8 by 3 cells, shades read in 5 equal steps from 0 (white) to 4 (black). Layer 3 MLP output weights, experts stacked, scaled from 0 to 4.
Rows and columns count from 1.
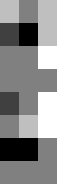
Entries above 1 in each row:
1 2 2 3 2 1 3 3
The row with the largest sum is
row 7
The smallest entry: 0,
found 3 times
